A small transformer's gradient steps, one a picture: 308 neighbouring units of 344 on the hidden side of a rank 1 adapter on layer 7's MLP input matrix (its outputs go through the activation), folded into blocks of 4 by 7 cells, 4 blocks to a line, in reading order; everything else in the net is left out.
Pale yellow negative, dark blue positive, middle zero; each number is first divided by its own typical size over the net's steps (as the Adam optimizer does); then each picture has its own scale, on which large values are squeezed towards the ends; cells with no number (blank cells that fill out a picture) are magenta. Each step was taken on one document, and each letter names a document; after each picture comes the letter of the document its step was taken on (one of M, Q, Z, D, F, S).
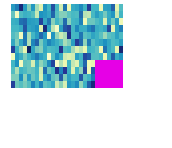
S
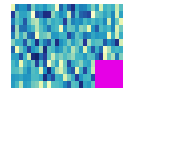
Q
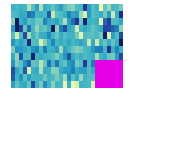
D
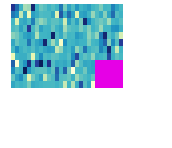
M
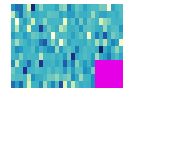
M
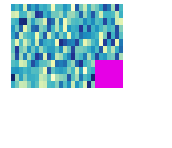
Q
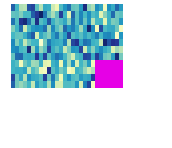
Q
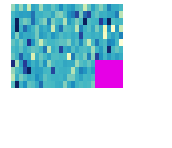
D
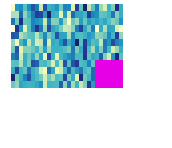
Q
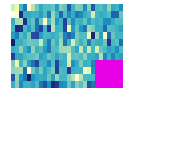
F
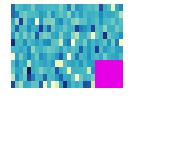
F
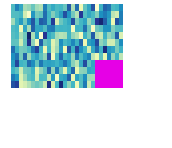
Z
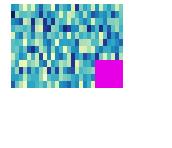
Q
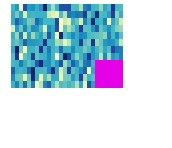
S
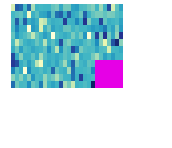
M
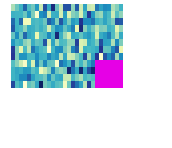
Q
